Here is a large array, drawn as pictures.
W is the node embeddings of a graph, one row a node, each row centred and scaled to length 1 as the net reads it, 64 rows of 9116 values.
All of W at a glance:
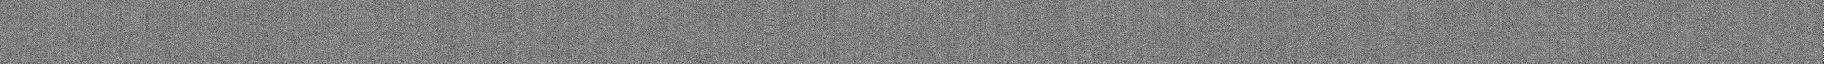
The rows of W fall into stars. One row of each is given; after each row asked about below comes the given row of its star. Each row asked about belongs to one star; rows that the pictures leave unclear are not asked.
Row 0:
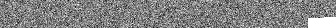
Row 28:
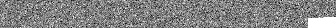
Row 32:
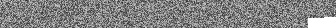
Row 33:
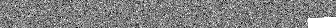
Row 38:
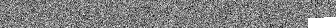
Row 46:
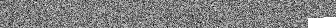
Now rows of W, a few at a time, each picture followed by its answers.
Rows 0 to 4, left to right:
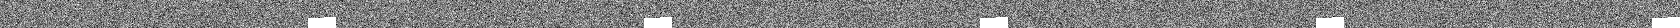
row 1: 28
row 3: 33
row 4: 38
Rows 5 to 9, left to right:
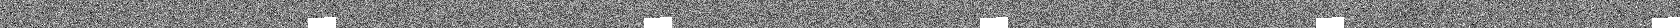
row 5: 32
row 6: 32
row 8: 0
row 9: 32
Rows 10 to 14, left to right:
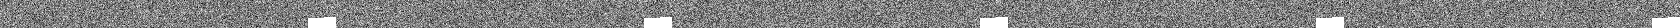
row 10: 0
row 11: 38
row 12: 46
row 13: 28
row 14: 0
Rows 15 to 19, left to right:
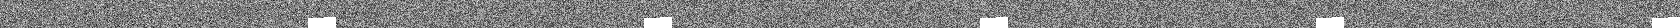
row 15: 0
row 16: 0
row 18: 28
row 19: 46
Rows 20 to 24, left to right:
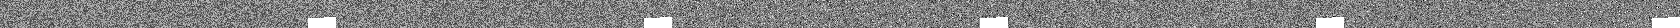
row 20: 33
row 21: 38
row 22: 32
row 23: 28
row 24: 32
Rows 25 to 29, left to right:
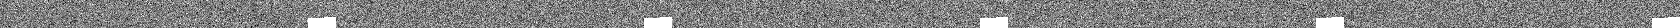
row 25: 33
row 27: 38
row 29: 28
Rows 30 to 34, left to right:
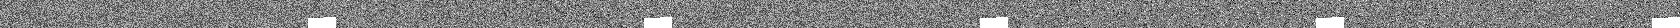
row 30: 46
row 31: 38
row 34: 32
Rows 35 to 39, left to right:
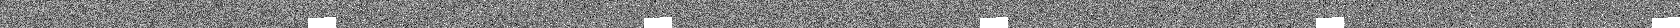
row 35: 33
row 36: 46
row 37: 28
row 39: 46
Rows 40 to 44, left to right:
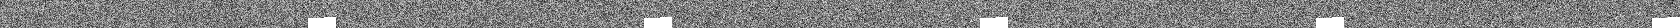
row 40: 0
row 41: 28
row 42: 0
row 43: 28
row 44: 38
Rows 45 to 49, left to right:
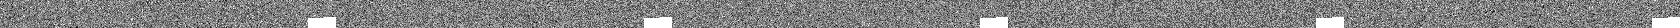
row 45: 33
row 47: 32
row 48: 0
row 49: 33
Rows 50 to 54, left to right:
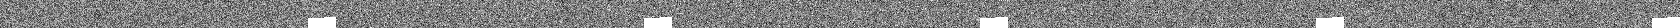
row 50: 38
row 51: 0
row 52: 28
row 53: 38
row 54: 38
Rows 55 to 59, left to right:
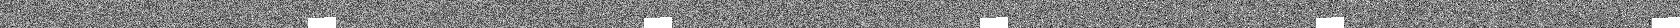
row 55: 0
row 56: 38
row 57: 38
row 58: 28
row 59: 32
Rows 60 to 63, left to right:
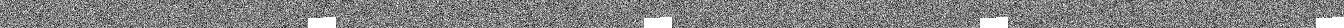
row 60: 38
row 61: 0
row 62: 0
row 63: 32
